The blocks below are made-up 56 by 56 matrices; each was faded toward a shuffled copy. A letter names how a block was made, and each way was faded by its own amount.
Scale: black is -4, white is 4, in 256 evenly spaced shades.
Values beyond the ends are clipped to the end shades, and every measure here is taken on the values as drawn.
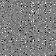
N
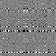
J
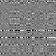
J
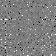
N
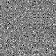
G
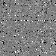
N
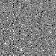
G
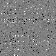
N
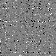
N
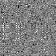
G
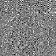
G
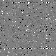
N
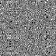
G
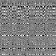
J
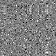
G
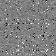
N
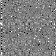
G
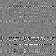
J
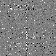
N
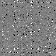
N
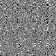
G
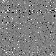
N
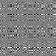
J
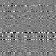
J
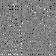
N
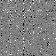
N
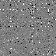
N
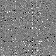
N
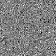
G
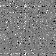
N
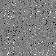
N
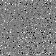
N
